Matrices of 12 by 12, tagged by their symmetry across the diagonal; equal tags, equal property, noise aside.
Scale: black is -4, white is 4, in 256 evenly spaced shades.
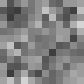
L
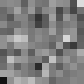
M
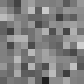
M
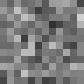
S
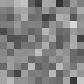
S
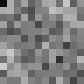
L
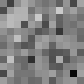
L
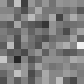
S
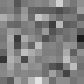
M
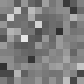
L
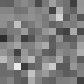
S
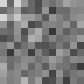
L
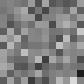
M
